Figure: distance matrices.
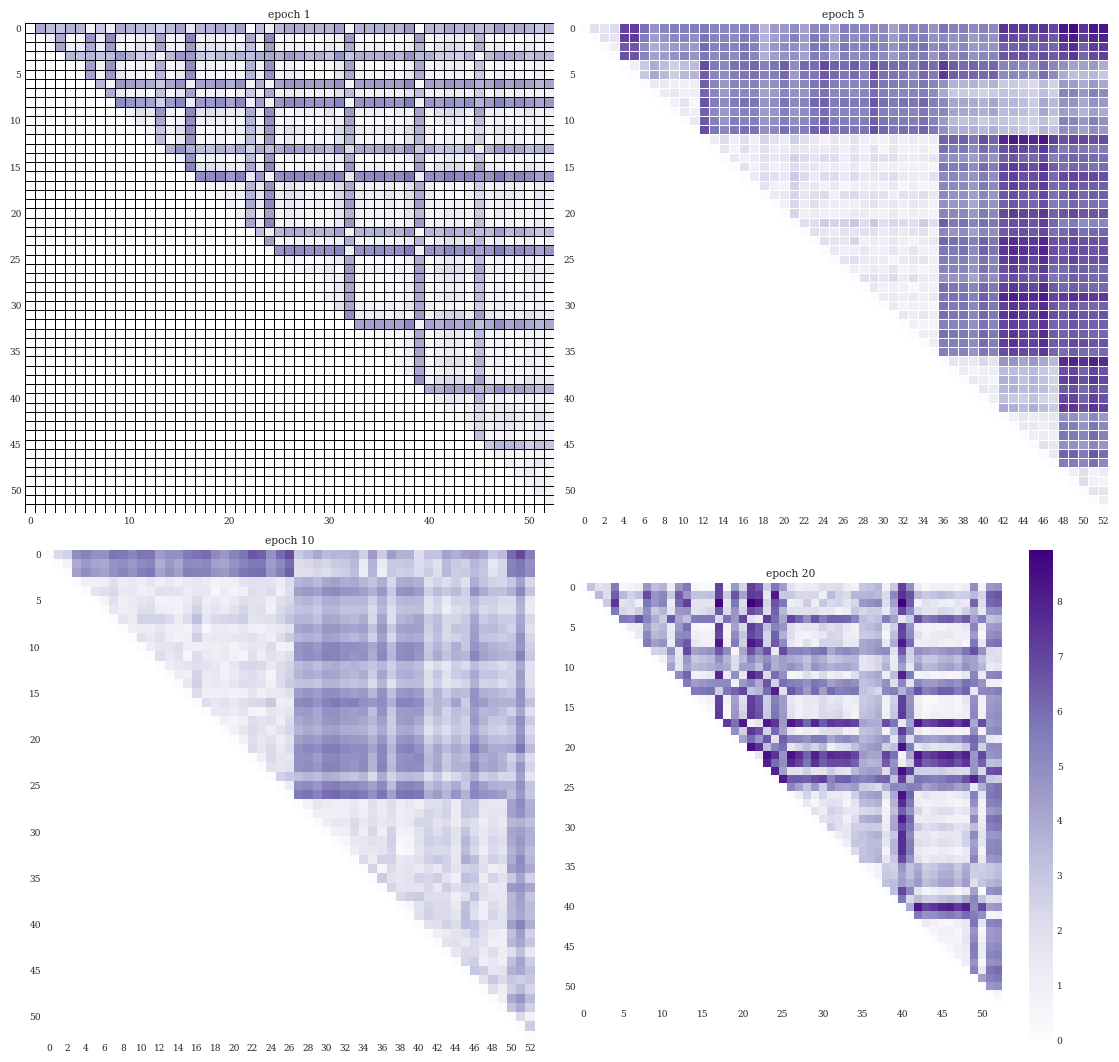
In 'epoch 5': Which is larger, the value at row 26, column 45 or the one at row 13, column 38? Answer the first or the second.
the first
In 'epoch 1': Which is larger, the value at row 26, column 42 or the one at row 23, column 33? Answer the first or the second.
the first
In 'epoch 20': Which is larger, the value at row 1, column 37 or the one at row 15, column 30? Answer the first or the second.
the first
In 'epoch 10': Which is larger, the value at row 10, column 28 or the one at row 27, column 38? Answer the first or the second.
the first
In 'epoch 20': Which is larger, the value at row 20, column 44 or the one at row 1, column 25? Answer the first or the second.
the second
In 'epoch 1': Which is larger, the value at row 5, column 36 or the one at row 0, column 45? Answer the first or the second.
the second
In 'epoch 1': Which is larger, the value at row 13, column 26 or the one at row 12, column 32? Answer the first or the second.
the first
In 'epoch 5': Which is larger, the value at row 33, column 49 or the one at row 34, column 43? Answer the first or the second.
the second
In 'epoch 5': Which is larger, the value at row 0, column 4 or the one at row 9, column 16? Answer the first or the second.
the first
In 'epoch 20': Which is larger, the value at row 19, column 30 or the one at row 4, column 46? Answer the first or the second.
the second
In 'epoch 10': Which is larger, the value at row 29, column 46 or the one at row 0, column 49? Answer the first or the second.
the second
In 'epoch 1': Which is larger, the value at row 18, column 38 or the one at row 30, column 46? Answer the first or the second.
the first
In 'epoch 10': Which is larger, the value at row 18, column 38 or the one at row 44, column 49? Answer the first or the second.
the first
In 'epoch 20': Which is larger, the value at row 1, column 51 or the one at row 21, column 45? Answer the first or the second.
the second
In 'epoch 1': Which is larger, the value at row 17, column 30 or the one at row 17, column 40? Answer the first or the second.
the second
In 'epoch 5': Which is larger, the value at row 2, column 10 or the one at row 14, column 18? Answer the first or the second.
the first
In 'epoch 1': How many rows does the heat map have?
53
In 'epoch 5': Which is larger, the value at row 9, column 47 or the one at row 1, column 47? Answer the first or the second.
the second
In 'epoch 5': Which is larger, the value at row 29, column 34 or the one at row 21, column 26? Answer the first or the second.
the second
